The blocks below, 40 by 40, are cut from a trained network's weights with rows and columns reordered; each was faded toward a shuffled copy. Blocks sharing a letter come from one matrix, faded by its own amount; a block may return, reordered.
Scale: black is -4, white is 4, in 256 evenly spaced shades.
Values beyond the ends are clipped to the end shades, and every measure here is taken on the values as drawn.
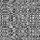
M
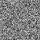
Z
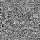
M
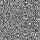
M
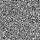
Z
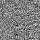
M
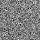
Z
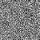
M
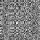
M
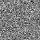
Z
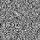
M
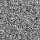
Z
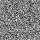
Z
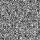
Z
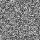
Z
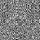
M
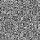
M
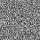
M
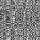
M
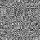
M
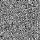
Z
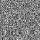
M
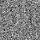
Z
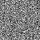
Z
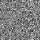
M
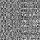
M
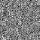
M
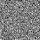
Z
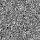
Z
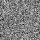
Z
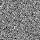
Z
